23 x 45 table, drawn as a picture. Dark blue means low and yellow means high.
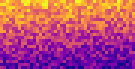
Grain: fine. Slope: up to the top. Average level on the scale: 50%. Ninth with the highest average: top left. Stripes: none.
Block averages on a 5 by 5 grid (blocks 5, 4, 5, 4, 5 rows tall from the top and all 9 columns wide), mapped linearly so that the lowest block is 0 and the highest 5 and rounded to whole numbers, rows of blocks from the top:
55555
44443
33222
21211
10000
